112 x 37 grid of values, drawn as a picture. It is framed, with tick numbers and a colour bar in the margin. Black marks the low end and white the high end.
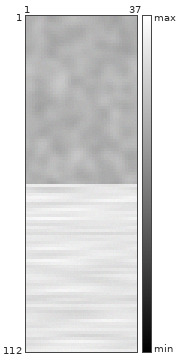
It is made of 2 by 1 panels. Panel 1,1: high, blotchy, faint in contrast. Panel 2,1: very high, streaked across, faint in contrast.
